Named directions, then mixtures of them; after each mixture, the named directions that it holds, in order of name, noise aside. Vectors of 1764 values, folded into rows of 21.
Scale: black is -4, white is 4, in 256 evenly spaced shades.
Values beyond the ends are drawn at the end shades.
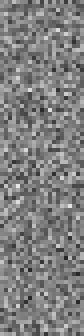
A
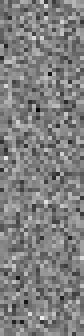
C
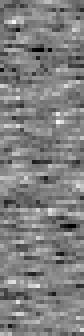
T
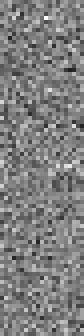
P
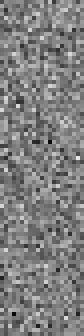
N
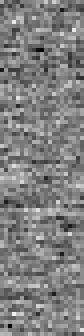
N, T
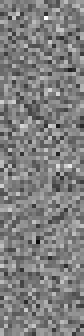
C, P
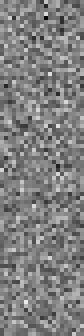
C, P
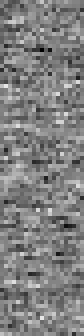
C, T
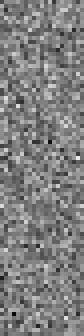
N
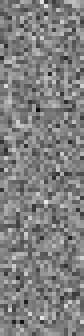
C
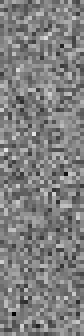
A, N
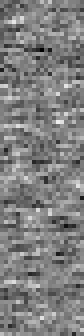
C, T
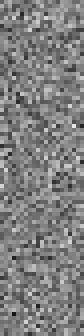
N, P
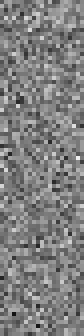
N, P
